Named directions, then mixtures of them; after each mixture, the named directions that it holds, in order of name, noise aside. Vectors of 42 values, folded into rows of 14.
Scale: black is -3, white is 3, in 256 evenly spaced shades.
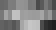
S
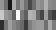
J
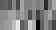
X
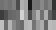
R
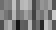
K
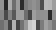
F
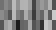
K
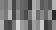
K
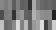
K, R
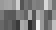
X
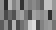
F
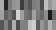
F, J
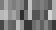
F, R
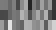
R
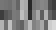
R
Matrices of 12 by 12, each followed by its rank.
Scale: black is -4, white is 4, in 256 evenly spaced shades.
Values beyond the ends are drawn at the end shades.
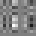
one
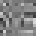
two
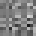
two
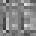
two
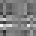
two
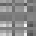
one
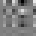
one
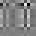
one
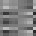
one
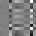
one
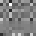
two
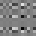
one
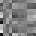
two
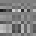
one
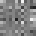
two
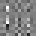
two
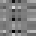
one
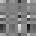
one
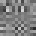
two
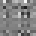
two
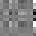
one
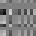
one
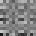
two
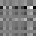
one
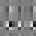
one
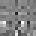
two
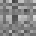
two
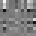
two
